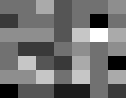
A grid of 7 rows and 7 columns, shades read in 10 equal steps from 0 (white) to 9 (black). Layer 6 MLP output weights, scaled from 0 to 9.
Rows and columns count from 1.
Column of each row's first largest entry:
4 6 4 2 7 4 1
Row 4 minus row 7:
-4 1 1 -3 -4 0 -3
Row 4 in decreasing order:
7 7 5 5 5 4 4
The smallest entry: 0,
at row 3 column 6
